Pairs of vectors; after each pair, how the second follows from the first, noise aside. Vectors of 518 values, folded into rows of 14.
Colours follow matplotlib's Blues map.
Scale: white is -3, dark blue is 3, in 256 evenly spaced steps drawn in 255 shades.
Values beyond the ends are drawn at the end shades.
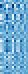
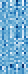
wrapped around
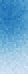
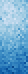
negated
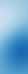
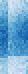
wrapped around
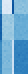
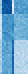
negated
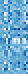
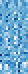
wrapped around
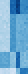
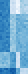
negated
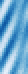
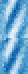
wrapped around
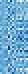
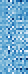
negated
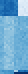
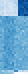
negated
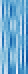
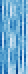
negated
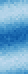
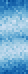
wrapped around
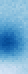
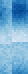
wrapped around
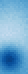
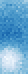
negated
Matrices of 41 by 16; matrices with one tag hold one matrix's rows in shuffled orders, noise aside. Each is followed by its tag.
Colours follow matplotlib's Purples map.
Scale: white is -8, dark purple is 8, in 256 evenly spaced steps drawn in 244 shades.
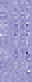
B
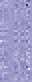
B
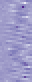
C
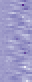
C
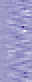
C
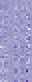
B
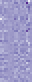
B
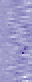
C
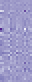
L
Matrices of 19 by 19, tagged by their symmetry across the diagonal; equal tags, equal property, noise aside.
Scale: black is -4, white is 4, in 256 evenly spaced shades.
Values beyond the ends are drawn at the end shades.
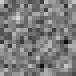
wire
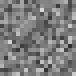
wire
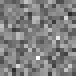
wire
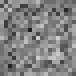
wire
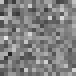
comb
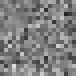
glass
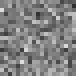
comb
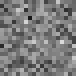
comb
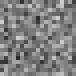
glass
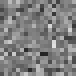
glass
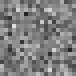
glass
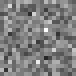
comb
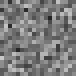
wire
